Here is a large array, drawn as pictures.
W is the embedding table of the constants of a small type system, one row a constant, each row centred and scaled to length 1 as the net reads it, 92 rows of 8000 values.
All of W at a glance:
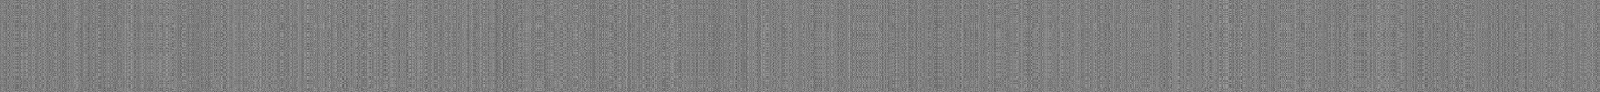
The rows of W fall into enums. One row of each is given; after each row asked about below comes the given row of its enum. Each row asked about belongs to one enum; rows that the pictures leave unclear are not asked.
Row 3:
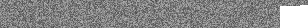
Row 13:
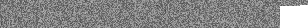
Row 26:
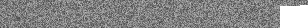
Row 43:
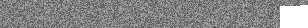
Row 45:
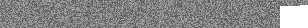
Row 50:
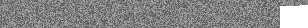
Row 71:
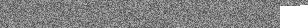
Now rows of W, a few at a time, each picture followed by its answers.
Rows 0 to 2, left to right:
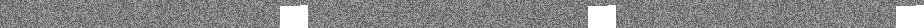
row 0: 13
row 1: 45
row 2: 13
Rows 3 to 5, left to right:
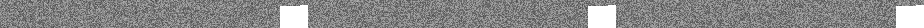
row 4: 45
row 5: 50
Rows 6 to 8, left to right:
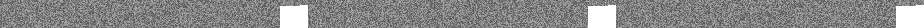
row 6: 50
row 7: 13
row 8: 50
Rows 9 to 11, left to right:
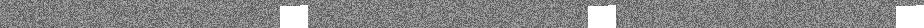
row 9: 3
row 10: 43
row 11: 13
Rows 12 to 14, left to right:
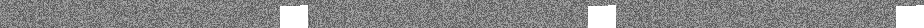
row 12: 3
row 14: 3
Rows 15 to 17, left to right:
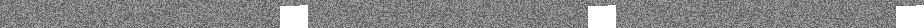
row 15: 50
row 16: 45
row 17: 45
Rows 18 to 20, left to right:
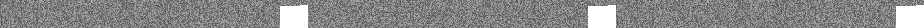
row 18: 13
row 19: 45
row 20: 13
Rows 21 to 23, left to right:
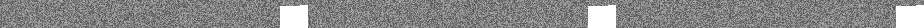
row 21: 50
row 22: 13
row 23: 43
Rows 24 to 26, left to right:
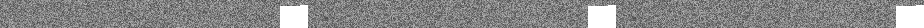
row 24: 71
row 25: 26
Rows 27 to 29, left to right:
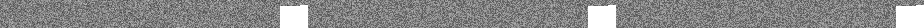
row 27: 71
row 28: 43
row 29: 43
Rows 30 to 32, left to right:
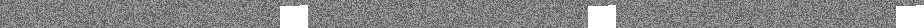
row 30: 50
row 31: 43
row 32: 45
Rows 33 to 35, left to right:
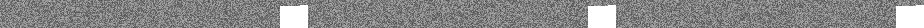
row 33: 45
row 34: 50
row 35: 50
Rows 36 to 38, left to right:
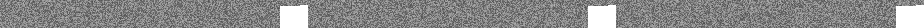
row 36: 45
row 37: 43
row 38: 50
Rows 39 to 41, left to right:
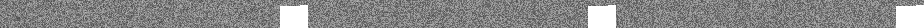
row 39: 26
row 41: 13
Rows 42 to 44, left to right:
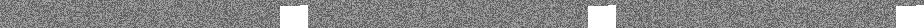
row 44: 3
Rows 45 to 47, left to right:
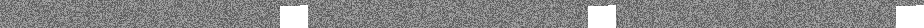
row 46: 43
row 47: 13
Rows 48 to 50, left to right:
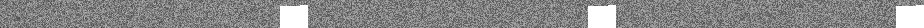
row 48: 26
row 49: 43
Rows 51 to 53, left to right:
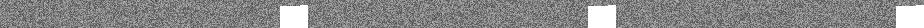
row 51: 3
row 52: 50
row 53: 50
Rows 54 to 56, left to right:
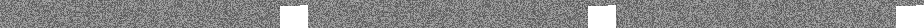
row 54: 45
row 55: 45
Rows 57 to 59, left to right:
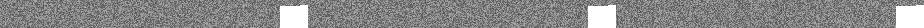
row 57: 43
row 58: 43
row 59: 13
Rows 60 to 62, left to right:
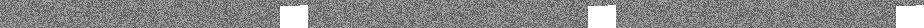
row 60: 45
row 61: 50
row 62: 45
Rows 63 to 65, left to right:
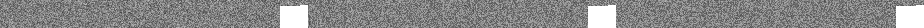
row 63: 71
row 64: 13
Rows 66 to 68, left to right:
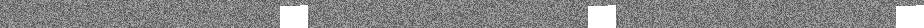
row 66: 71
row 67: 50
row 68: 13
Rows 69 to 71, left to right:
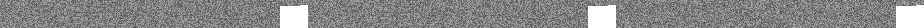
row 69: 45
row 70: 45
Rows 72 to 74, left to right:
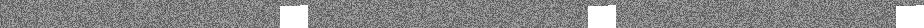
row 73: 43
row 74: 45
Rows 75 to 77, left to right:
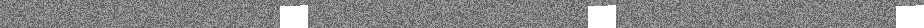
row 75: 43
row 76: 50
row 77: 50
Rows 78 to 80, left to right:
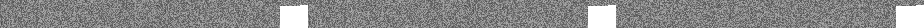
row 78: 13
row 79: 13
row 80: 43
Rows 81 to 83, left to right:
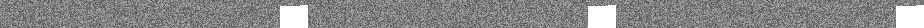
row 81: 3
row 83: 3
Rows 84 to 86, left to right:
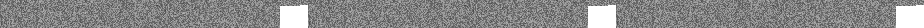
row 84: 13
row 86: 13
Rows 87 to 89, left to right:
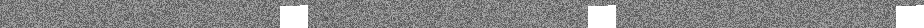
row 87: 50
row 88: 26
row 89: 43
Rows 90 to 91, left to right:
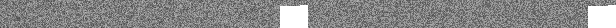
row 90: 26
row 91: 45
